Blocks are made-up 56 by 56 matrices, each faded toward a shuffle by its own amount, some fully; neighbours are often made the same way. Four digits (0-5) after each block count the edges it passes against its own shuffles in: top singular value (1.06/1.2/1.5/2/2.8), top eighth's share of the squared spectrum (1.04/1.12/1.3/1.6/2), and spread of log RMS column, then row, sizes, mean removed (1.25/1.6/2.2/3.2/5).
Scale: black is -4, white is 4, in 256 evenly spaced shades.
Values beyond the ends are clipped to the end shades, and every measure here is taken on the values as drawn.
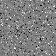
0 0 0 0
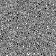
3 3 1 1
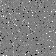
1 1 0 0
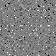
3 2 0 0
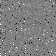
3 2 1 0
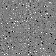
2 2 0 0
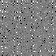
4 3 2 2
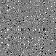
3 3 1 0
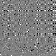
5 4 2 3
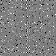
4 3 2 1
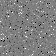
0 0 0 0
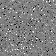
0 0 0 0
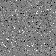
3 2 0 0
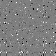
3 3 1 1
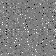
3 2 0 0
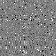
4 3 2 1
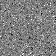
0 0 0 0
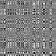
5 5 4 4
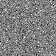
1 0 0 0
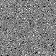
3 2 0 0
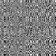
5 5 3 3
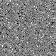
2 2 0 0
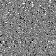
3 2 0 1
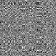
4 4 2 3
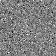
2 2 0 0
